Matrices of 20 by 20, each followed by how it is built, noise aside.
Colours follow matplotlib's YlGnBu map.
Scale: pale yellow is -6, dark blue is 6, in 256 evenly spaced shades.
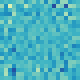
low rank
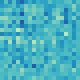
low rank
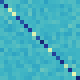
diagonal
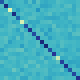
diagonal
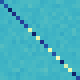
diagonal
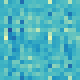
low rank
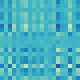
low rank
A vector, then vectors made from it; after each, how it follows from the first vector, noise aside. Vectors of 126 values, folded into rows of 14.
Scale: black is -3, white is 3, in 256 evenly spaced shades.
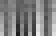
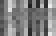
wrapped around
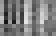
wrapped around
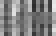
wrapped around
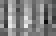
wrapped around
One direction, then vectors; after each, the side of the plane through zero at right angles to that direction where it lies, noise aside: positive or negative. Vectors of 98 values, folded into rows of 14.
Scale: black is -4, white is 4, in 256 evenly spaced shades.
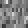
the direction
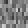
negative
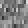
negative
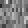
positive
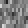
negative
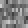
negative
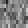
negative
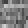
negative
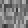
positive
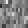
positive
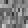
negative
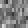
negative
